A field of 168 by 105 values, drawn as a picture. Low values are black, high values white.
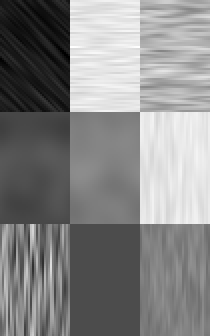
It is made of 3 by 3 panels. Panel 1,1: very low, slanting down to the right, faint in contrast. Panel 1,2: very high, streaked across, faint in contrast. Panel 1,3: high, streaked across. Panel 2,1: low, smooth, faint in contrast. Panel 2,2: middling, smooth, faint in contrast. Panel 2,3: very high, streaked downward, faint in contrast. Panel 3,1: middling, streaked downward, strong in contrast. Panel 3,2: low, flat. Panel 3,3: middling, streaked downward, faint in contrast.
